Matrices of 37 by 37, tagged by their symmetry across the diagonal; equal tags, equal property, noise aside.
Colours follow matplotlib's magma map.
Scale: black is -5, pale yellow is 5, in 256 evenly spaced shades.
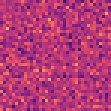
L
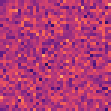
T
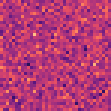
T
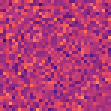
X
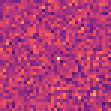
X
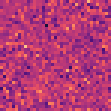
L
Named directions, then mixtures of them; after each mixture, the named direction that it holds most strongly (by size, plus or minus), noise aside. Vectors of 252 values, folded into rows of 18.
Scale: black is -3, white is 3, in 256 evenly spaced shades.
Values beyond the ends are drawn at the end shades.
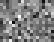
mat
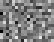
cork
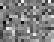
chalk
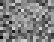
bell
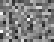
cork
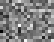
cork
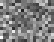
bell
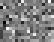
chalk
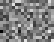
cork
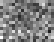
bell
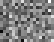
cork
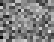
bell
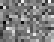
chalk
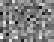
cork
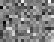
chalk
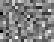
cork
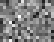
mat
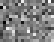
chalk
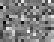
chalk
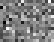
chalk
